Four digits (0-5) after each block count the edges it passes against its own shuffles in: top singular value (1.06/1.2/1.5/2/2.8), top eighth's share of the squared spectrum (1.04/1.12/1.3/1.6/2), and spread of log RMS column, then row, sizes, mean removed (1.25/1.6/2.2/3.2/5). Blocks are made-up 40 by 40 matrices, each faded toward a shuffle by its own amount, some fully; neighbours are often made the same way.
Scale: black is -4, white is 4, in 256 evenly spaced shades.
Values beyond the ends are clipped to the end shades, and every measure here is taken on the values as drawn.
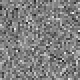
0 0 0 0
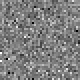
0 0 0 0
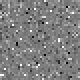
1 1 0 0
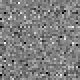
1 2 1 1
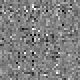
2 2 2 2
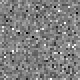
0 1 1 0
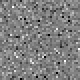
0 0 0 0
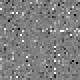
1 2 1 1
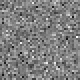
0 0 0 0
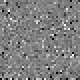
1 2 0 2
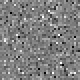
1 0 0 0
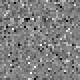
1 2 0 1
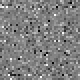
1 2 0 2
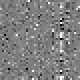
3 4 2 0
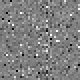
2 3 1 0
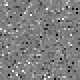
0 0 0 0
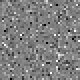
2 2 1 0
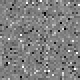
1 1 0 0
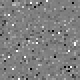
0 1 0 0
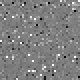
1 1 0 1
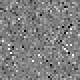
1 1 0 0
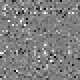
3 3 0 1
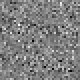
0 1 0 1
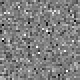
1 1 0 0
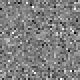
1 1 0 1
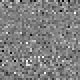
1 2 0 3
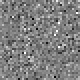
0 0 0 0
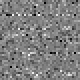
2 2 0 2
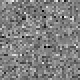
1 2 0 2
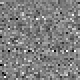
1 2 0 2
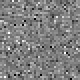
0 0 0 1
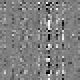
4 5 3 2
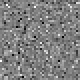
2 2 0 0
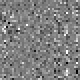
3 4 2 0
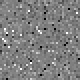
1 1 0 0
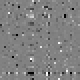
3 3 1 1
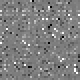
2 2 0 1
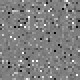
2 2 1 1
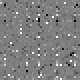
3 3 1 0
